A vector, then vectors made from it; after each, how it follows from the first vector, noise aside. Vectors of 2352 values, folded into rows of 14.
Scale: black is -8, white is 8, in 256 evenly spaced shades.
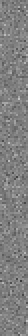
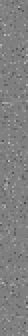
partly zeroed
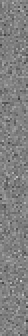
negated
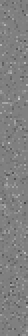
partly zeroed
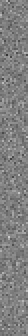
reversed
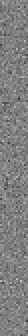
negated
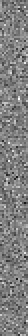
scaled up
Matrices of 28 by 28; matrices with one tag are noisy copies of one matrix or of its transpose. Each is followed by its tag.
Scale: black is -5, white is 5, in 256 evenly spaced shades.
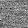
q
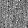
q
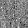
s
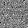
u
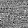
q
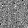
u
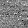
s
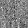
s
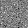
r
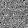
u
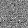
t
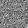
u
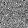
u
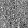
s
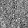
s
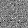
t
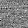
q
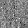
s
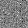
t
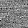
q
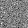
r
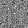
u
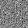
t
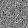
t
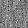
q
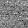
s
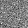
r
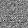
t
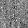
s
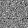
r
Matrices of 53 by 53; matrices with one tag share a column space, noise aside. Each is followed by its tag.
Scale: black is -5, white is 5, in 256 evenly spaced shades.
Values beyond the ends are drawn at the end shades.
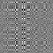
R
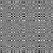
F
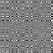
F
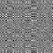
F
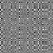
R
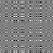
F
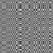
R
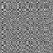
R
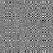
F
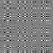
F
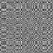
R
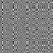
R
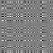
F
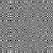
F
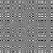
F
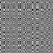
R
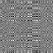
F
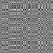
R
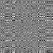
F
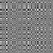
R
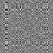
R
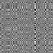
R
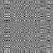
F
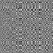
R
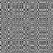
R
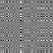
F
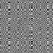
R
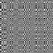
R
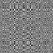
R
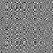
R
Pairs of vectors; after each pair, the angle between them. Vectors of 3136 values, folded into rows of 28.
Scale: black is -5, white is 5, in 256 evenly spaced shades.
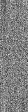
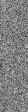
partly opposed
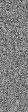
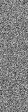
partly opposed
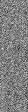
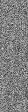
nearly parallel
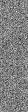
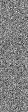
nearly parallel
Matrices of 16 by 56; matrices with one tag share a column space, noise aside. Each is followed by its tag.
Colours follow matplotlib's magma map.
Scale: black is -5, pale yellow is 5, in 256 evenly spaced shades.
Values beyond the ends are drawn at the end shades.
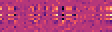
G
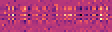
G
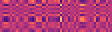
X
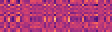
X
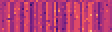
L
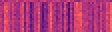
L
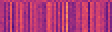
L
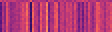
L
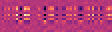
G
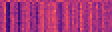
L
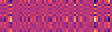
X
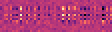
G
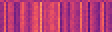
L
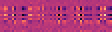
G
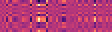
X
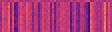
L
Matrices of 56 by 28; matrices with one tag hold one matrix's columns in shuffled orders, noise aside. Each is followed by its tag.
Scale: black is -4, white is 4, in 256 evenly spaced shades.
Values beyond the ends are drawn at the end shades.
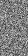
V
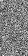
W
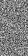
W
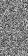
W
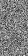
W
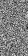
V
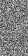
W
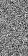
V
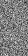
V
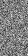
V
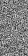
V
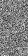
W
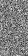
W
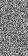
W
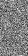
W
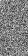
W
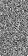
W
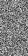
W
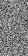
W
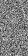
V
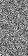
V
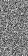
W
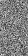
V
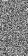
W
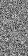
V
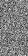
W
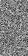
W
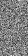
W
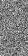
W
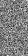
W
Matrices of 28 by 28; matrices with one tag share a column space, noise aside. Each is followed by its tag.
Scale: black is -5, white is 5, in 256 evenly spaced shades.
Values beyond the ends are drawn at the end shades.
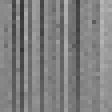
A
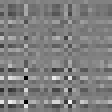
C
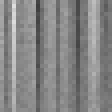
A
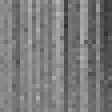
A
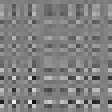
C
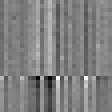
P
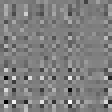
C
